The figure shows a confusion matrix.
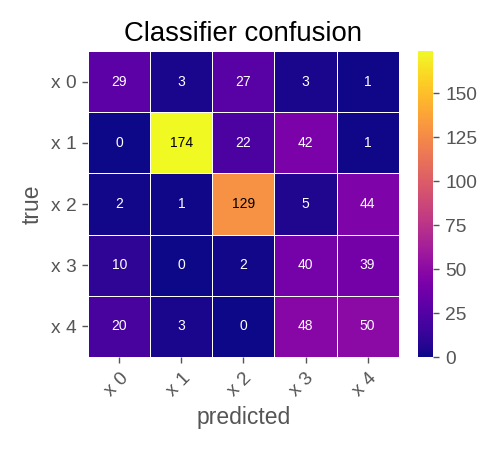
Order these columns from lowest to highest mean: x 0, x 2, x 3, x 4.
x 0, x 4, x 3, x 2
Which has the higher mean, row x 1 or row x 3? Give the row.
x 1
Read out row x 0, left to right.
29 3 27 3 1
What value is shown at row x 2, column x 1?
1
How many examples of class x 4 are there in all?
121
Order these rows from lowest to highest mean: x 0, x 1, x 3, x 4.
x 0, x 3, x 4, x 1
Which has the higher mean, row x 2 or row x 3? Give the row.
x 2
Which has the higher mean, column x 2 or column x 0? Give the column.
x 2
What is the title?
Classifier confusion
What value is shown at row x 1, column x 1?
174
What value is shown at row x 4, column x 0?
20
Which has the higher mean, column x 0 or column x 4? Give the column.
x 4
